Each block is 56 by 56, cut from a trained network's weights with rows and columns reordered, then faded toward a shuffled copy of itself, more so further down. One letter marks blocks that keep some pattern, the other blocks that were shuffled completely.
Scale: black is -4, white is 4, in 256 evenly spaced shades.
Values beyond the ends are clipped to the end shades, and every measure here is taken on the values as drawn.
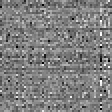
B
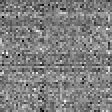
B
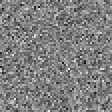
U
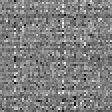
B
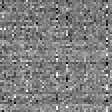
B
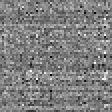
B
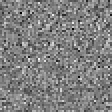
B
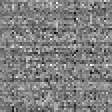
B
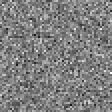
U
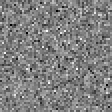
U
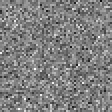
U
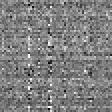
B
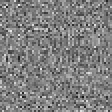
B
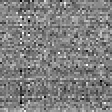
B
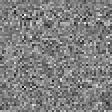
B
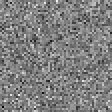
U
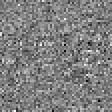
B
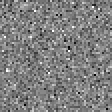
U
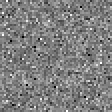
U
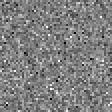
U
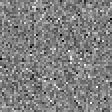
U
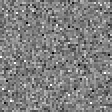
U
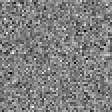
U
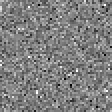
U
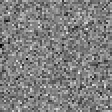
U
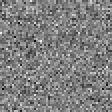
B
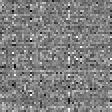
B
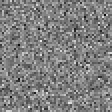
U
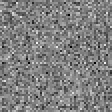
B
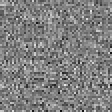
B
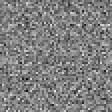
B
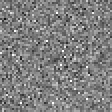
U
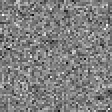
U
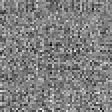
B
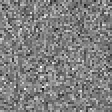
U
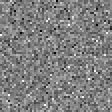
U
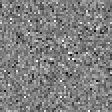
U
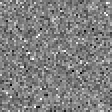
U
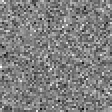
U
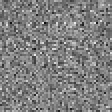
B
